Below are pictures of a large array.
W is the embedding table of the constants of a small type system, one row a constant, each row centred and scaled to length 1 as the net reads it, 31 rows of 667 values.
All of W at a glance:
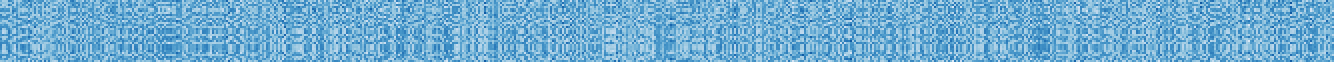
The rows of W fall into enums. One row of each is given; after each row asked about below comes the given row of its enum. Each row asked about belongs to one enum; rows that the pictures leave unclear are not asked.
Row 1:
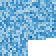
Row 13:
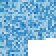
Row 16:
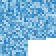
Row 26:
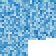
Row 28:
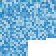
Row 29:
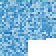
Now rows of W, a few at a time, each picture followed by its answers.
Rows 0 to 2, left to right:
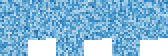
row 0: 26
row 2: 16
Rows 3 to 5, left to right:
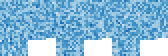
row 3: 1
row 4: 13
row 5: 13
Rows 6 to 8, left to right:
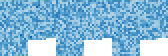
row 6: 1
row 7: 28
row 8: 13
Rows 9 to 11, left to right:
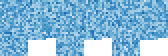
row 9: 29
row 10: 26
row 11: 1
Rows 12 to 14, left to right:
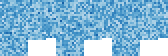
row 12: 29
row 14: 28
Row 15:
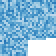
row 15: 16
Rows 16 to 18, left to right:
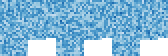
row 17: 13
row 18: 26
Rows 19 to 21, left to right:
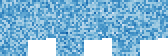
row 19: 28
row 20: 29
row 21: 13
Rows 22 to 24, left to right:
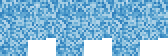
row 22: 28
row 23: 28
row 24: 28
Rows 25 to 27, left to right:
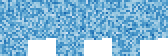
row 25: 16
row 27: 13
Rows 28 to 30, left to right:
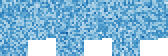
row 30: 1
